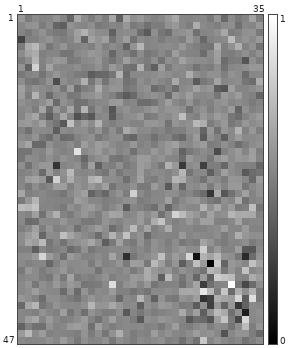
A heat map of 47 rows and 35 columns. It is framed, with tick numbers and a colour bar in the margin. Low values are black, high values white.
The halves do not mirror each other. There are no regular stripes. No single row or column stands out from its neighbours. The distribution is heavy-tailed on both sides. In the bottom right lies a patch that is rougher than the rest. Values change most from cell to cell in the bottom right.
